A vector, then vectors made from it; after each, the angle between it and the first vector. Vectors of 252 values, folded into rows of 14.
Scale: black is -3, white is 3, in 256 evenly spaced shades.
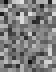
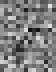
orthogonal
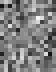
partly opposed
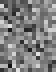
orthogonal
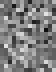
orthogonal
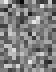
nearly opposite
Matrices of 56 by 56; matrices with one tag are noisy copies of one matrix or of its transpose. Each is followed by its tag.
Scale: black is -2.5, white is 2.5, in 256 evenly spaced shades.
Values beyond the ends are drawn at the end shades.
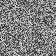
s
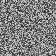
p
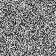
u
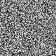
p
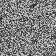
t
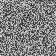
u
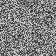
s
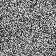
t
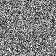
s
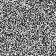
u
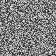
p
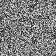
t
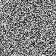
u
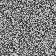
p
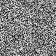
s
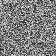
u
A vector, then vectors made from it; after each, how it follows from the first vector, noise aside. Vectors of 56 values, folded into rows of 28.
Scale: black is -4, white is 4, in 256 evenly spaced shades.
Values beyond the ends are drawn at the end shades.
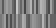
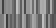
copied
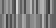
copied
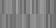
shrunk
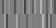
partly zeroed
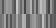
copied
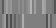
partly zeroed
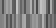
copied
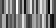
scaled up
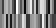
scaled up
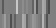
partly zeroed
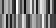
scaled up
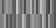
copied
